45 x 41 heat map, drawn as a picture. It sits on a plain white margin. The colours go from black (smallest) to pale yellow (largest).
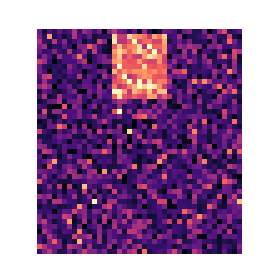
Odd patch: higher, in the top middle. Stripes: none. Histogram: skewed, a long tail of high values. Ninth with the highest average: top middle. Average level on the scale: 30%.
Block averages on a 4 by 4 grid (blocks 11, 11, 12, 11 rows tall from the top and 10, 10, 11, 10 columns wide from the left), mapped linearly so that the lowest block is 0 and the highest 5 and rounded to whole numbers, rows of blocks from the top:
0451
0220
0001
1100
